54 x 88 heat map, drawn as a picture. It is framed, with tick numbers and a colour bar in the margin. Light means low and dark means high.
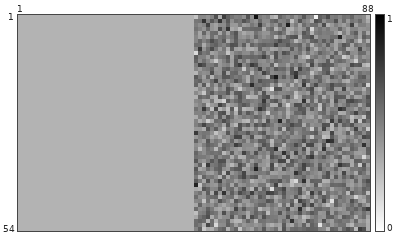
The table splits into one row of 2 panels. Panel 1,1: low, flat. Panel 1,2: middling, fine-grained, strong in contrast.
